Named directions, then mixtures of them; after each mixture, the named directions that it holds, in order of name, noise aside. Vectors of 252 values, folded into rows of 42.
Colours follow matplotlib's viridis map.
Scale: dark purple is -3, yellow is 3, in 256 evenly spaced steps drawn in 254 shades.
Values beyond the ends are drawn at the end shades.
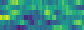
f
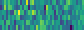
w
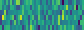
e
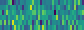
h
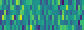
e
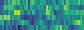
f, w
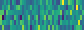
e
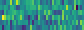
e, f, h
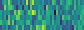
h, w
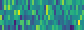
e, f, w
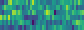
f, h, w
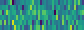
h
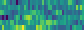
e, f, w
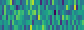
e, h, w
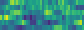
f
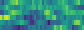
f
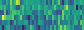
e, f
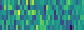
w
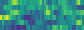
f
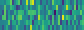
e, h, w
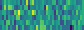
w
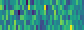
w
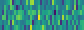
e, h, w
